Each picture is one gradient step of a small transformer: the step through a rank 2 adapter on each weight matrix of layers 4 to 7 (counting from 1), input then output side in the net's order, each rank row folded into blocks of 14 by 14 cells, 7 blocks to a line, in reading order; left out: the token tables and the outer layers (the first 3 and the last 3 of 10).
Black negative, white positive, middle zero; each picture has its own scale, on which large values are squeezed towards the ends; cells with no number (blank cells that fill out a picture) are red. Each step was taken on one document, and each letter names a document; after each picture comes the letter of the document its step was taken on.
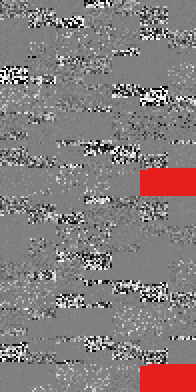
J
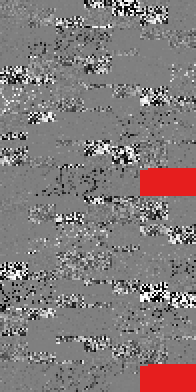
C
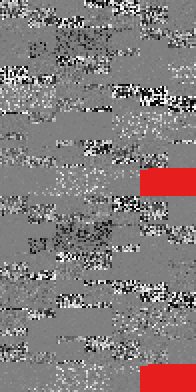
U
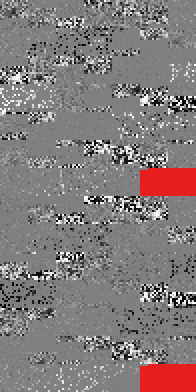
C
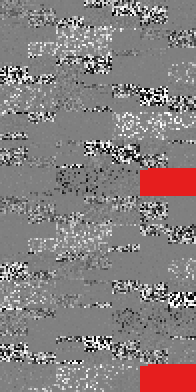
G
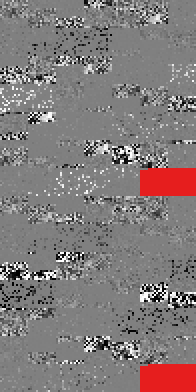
C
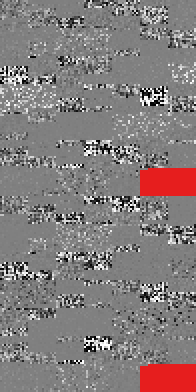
U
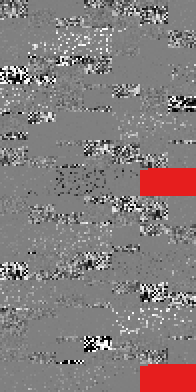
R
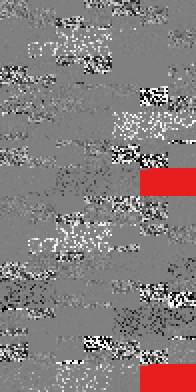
G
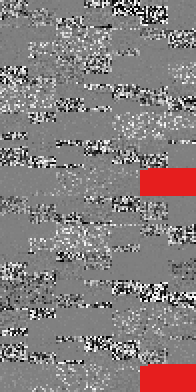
U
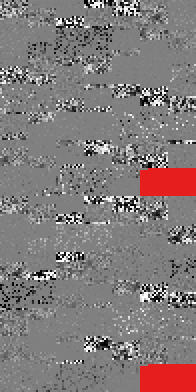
C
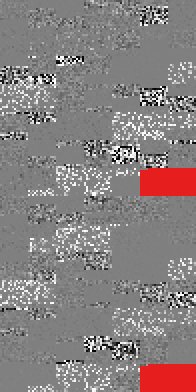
J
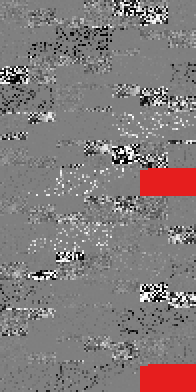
C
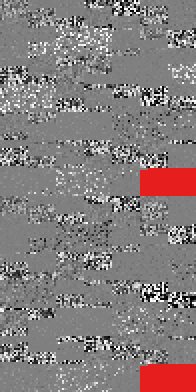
U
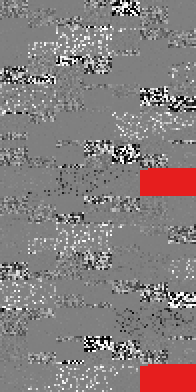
G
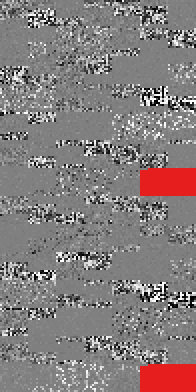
U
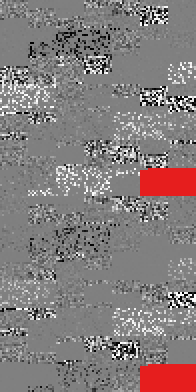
J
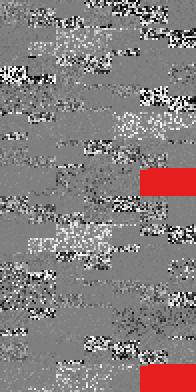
G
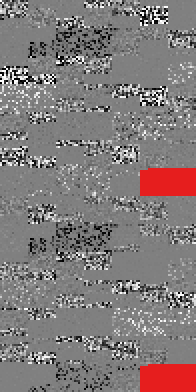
J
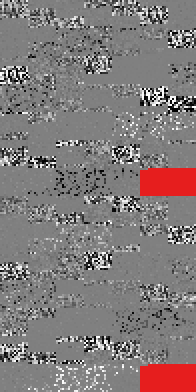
R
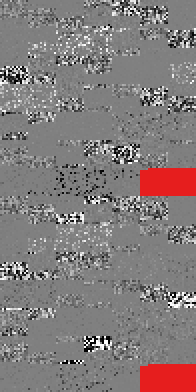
R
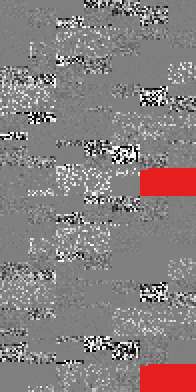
J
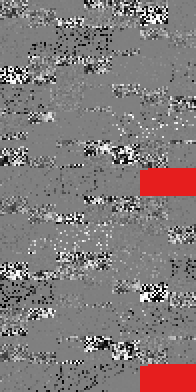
C
